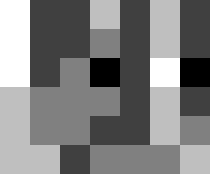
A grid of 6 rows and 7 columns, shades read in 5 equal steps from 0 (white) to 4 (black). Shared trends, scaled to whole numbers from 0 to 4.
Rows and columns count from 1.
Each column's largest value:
1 3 3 4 3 2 4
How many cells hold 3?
15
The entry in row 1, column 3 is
3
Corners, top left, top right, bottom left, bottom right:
0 3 1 1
